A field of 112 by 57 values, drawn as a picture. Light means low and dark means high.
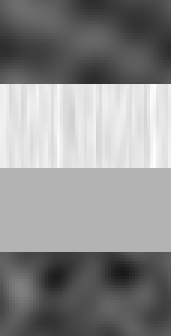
It is made of 4 by 1 panels. Panel 1,1: high, smooth. Panel 2,1: very low, streaked downward, faint in contrast. Panel 3,1: low, flat. Panel 4,1: high, smooth.
